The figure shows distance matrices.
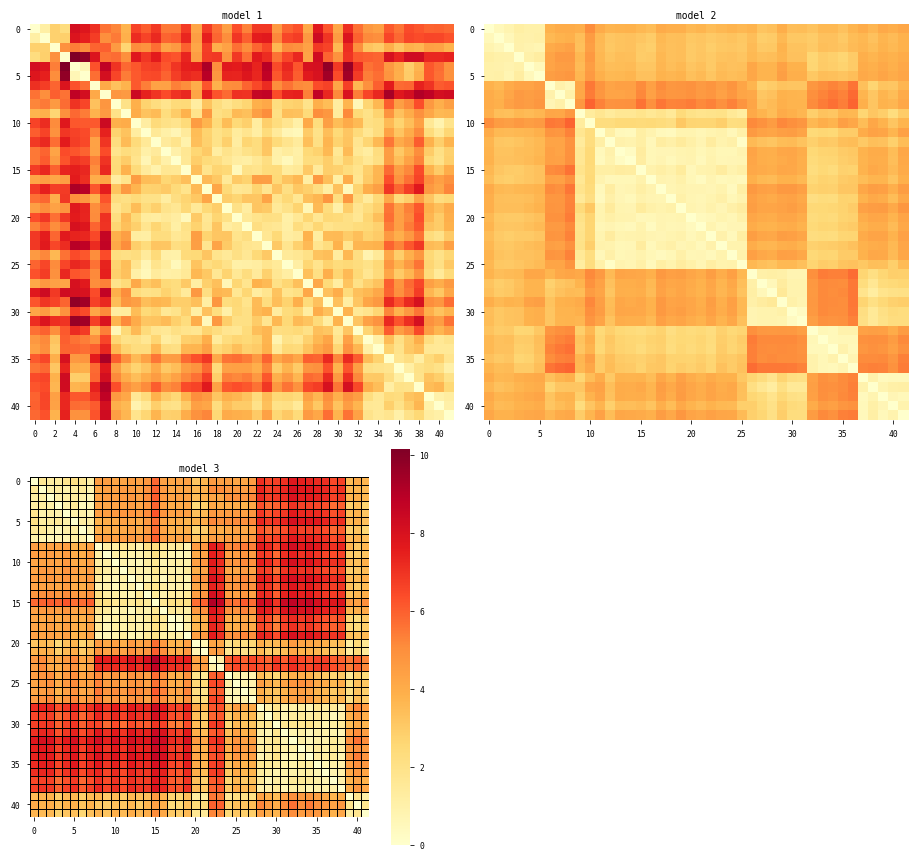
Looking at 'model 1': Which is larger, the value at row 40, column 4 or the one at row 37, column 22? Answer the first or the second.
the first
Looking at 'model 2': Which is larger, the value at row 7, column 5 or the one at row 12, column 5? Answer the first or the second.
the first
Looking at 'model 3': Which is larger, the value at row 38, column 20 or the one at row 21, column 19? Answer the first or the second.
the second
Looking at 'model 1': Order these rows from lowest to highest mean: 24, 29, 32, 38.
24, 32, 29, 38
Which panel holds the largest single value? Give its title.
model 1
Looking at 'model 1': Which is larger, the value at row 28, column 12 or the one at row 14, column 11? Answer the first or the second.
the first
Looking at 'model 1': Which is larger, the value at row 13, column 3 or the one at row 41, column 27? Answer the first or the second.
the first
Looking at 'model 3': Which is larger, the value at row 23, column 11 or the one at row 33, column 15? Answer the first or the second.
the second
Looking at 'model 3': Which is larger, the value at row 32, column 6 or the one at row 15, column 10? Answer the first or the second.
the first
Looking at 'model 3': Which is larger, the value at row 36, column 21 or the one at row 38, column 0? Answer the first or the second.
the second
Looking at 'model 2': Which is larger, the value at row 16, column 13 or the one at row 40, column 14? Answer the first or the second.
the second
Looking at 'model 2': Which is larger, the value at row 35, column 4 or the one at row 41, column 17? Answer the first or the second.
the second
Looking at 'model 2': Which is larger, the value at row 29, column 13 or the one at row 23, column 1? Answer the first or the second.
the first
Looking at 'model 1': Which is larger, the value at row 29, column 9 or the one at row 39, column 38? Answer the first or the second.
the first
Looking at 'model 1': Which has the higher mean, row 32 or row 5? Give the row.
5
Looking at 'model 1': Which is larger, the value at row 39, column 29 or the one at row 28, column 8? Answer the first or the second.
the first
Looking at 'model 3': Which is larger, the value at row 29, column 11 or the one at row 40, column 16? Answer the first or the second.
the first
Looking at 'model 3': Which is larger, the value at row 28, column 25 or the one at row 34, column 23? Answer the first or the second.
the second
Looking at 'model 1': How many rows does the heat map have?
42
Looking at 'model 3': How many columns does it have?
42
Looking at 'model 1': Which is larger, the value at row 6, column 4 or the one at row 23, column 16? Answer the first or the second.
the first
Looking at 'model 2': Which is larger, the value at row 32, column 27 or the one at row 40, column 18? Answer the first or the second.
the first
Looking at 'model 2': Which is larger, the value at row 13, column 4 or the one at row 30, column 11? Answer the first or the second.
the second
